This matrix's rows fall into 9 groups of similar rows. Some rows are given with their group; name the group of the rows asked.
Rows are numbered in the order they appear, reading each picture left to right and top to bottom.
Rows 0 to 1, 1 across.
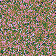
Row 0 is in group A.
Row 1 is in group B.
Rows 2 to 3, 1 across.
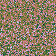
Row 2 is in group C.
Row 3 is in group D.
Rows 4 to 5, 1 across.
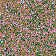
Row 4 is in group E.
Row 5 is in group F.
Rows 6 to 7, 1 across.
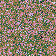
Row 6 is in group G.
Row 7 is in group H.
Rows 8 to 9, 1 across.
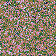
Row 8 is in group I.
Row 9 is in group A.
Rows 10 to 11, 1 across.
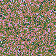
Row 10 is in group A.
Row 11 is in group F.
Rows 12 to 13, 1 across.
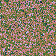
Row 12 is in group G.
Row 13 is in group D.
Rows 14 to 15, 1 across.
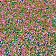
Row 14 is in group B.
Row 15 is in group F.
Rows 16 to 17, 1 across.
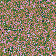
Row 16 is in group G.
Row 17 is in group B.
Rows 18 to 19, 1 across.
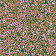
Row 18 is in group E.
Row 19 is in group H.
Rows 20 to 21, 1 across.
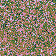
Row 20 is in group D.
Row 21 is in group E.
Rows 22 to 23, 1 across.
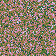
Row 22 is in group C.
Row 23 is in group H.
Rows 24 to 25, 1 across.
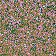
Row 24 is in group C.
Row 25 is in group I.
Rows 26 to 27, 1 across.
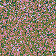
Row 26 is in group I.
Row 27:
C
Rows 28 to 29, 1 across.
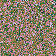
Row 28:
E
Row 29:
G
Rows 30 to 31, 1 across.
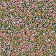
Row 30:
C
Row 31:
D
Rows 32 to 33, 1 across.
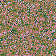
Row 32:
B
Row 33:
I
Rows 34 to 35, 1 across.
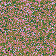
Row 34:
I
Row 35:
B
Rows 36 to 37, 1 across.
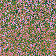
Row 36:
E
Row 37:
H
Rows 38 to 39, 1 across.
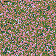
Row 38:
B
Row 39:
D
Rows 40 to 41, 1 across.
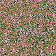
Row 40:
C
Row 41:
E
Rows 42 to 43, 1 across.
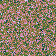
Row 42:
F
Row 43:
G
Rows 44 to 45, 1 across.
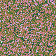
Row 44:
E
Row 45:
F
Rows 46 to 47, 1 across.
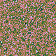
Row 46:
H
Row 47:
F
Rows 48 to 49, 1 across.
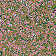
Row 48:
A
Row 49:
B
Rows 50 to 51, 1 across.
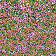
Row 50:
I
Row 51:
B
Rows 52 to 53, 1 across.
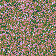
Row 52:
I
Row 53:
D
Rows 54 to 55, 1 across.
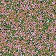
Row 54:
G
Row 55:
B
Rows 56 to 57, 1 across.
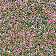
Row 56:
H
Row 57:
D
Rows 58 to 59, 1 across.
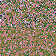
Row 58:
A
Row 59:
D
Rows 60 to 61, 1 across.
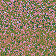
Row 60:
C
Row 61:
D
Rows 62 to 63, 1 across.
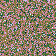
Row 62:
F
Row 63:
C
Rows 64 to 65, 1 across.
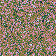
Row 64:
G
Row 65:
H
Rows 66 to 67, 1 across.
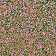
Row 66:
D
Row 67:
G
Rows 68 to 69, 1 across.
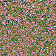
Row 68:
B
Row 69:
E
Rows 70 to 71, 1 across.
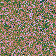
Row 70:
G
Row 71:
G
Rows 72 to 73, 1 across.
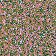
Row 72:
B
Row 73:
C
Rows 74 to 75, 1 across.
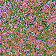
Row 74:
H
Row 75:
A
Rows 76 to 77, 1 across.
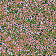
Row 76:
E
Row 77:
A
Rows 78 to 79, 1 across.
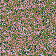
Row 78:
G
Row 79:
A
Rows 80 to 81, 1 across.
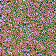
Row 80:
A
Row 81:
A
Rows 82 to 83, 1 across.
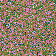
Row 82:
D
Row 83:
C
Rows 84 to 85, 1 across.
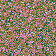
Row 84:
D
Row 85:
G
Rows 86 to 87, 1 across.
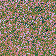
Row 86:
H
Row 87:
I
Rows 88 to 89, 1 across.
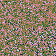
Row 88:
B
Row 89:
C
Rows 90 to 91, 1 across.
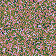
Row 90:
C
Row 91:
B
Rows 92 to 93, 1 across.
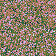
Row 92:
H
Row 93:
D
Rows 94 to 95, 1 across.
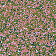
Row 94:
D
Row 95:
F
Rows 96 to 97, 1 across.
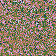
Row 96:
B
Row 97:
A
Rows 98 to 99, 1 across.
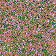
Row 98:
C
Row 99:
H
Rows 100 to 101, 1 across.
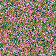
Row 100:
I
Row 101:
E
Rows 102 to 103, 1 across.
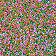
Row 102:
C
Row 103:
D
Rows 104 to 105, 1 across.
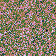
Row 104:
G
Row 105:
I
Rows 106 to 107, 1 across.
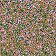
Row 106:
B
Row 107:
G
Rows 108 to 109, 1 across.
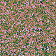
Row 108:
G
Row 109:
G
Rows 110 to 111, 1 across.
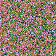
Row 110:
H
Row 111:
E
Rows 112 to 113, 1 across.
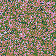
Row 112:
H
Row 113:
I
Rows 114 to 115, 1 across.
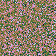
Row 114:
C
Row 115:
C
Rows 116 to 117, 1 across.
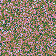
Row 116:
D
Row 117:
A
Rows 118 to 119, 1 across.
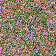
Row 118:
H
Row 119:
F
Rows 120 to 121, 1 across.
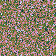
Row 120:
F
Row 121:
E
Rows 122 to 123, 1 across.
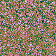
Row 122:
G
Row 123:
H
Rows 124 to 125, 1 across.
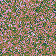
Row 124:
A
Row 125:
B
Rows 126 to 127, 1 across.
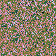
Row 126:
E
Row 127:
E
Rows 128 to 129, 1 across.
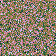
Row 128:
B
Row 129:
A
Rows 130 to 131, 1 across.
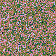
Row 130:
H
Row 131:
B
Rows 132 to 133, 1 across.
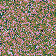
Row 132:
F
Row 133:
A
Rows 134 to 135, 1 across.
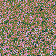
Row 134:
H
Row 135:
E
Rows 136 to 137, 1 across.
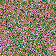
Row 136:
F
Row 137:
H
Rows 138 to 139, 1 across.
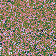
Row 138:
D
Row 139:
A
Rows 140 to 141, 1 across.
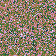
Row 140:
C
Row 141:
I
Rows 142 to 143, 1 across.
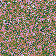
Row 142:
B
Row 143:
G
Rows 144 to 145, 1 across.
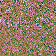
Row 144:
A
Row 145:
C
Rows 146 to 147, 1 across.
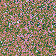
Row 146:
C
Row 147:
F
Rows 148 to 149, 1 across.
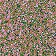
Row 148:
H
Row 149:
C
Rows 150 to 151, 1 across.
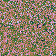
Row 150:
C
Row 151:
E
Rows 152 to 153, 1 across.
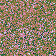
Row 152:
D
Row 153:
I
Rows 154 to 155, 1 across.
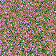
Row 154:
A
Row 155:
H
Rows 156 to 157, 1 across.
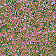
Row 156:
I
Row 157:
F
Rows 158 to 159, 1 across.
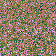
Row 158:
H
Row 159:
E
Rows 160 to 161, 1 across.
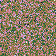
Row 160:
A
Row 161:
I
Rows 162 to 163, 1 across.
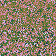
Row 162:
B
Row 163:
E
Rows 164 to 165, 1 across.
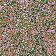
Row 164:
I
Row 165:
H
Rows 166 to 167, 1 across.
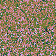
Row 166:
F
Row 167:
E
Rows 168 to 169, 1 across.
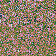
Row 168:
A
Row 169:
F
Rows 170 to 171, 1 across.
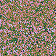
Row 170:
A
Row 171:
E
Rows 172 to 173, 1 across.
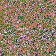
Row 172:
C
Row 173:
I
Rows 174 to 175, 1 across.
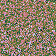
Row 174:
D
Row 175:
G
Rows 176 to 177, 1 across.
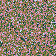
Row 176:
C
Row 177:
F
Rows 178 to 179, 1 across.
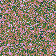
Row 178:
A
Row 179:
H
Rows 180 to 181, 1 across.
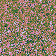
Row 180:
E
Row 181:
H
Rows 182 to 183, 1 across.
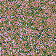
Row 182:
H
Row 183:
A
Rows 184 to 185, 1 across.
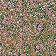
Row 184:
C
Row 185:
A
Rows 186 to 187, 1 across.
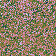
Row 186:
I
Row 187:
D
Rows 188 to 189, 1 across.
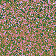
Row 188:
F
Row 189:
D
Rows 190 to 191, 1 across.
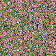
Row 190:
C
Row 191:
C
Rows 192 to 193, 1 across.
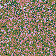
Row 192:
I
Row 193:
G
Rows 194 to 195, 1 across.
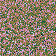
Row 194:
H
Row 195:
D
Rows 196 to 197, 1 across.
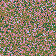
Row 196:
C
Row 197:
D
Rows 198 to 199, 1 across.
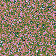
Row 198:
C
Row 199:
F
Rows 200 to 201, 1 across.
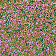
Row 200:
F
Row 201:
G
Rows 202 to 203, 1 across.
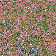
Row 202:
B
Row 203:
H
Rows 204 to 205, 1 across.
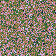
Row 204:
G
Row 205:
E
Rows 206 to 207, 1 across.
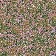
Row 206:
B
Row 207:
I
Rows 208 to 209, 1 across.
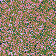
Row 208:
A
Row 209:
A
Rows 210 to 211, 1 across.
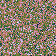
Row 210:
C
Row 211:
A
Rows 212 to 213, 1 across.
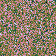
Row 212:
E
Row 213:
I
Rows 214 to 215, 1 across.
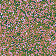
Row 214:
F
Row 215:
H
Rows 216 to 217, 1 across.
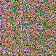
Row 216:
A
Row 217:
A
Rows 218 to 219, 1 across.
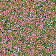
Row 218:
D
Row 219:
B
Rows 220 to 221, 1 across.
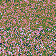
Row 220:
F
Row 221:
A
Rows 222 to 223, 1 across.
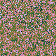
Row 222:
H
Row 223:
E
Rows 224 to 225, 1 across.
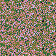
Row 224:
G
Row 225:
G
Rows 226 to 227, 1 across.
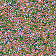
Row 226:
I
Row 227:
B
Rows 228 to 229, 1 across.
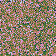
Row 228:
A
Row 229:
A
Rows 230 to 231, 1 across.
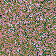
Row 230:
A
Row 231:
C
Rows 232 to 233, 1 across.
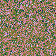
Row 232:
G
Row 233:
E
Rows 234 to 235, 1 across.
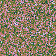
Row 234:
E
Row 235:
F
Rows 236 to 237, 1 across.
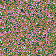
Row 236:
F
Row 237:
F
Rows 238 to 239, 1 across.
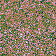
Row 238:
G
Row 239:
I
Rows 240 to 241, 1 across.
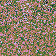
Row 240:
I
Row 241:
F
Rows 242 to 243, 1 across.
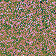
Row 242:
G
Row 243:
G
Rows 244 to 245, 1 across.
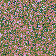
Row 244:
C
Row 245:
I
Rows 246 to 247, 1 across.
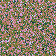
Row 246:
C
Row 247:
G
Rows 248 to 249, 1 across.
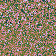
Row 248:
F
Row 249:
C
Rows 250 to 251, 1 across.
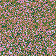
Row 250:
I
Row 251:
H
